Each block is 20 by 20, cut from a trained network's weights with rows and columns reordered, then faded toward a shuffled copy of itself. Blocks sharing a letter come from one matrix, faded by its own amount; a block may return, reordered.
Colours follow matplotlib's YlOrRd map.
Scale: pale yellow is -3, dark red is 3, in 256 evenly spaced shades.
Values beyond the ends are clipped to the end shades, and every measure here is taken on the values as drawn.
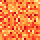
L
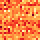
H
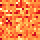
H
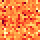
H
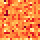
H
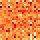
H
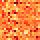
H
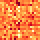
H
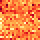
H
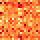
H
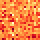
H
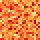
L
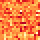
H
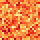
L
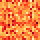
L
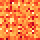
H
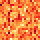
L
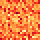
L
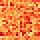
L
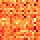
H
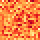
L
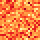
L
